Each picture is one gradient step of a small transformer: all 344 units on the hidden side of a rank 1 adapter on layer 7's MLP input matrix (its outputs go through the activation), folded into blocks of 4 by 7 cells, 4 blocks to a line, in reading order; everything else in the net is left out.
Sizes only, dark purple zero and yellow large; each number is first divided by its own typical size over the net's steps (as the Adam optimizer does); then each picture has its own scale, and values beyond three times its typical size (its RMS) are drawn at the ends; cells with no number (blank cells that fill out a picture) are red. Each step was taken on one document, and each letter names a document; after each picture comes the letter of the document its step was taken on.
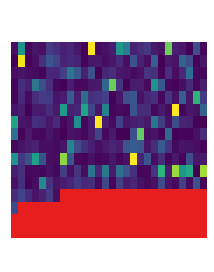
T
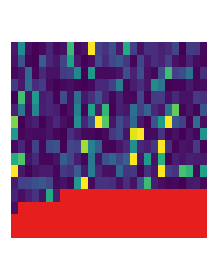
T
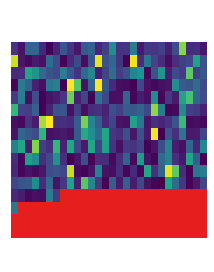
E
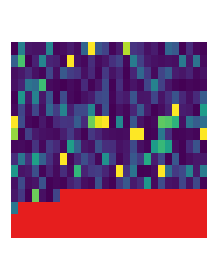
T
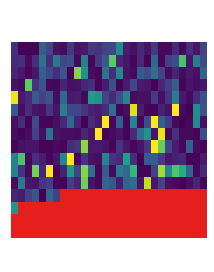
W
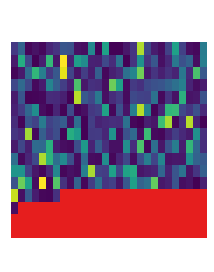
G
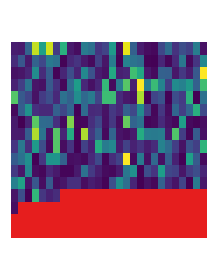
E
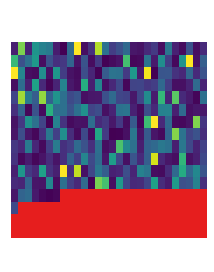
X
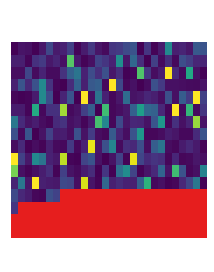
T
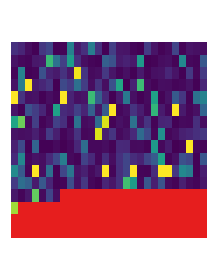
W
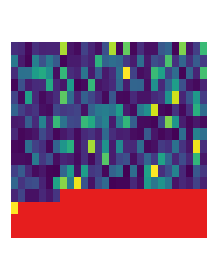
E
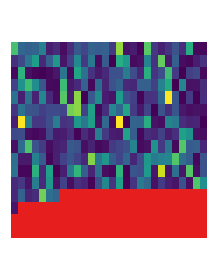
X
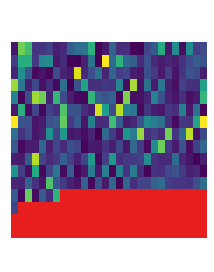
X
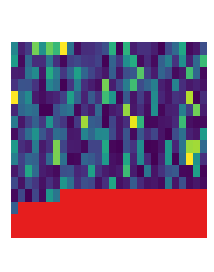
E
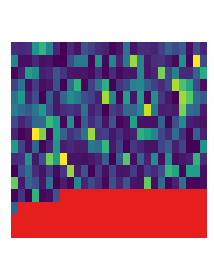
E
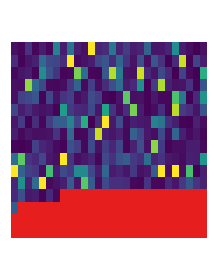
W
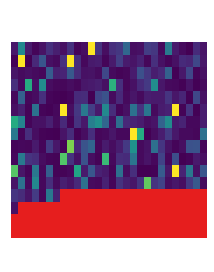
T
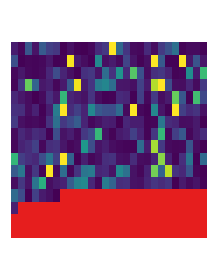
W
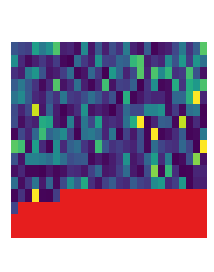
E
